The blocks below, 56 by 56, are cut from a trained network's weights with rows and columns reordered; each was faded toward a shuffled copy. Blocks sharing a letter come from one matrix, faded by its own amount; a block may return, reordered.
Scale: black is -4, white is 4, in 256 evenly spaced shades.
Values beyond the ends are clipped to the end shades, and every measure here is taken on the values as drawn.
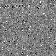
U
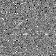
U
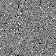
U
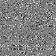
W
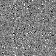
U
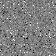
U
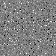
U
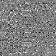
W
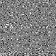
W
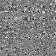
W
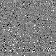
U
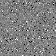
U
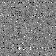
U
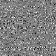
W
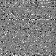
W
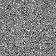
U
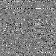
W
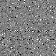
U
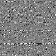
W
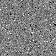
U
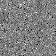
U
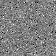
U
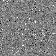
U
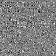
W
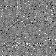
U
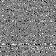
W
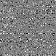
W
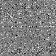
W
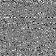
W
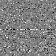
W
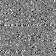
W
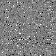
U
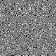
W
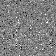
U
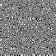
W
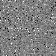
U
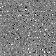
U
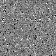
U
